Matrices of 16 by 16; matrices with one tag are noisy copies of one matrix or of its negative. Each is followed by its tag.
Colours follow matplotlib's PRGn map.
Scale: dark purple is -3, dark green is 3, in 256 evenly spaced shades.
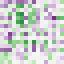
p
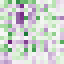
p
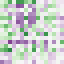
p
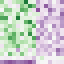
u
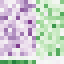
u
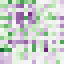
p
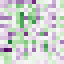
p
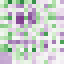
p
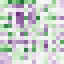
p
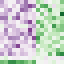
u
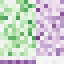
u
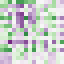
p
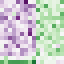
u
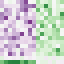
u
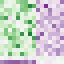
u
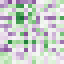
p
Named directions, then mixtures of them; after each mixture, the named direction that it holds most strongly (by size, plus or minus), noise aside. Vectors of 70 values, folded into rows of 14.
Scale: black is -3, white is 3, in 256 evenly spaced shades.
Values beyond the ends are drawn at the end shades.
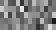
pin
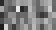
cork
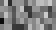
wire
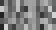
cork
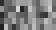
cork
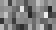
wire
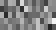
pin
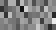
pin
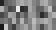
cork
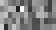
cork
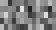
wire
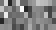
wire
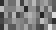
pin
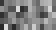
cork
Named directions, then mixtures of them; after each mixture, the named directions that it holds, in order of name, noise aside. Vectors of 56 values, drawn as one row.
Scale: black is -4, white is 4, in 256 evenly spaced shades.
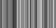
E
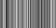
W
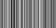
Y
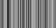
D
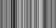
E, Y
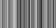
E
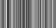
D, W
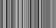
W, Y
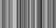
E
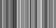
E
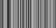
D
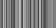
W, Y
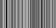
D, W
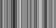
E, Y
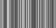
D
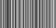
E, Y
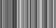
E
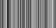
D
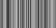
D, W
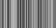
D, E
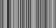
D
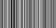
Y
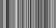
D, W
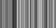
E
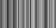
D, E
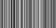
Y
